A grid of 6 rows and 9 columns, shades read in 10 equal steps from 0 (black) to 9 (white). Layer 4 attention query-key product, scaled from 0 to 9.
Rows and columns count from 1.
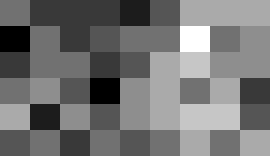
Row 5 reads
6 1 5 3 5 6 7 7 3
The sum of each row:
32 35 38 35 43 36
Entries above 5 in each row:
3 1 2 2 4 2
